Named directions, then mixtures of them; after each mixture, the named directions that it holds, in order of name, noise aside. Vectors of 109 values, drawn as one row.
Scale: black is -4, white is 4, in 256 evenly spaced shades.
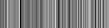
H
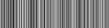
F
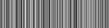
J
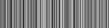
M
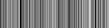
H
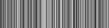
H, M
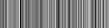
H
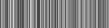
F, J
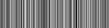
J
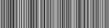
F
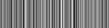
J, M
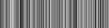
F, H, J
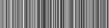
M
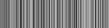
H, J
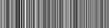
H, J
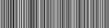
F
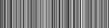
M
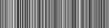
F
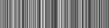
F, H, M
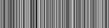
F, M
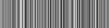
H, J, M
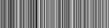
F, H, M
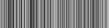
F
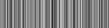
F, H, M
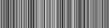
F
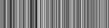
F, J, M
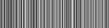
F, J, M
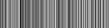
H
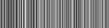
F, J, M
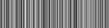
J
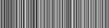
F, J, M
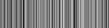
J, M
